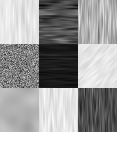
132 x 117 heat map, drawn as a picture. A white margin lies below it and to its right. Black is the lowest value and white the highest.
It is made of 3 by 3 panels. Panel 1,1: very high, streaked downward, faint in contrast. Panel 1,2: low, streaked across. Panel 1,3: high, streaked downward. Panel 2,1: middling, fine-grained, strong in contrast. Panel 2,2: very low, streaked across, faint in contrast. Panel 2,3: very high, slanting up to the right, faint in contrast. Panel 3,1: high, smooth, faint in contrast. Panel 3,2: very high, streaked downward, faint in contrast. Panel 3,3: low, streaked downward.
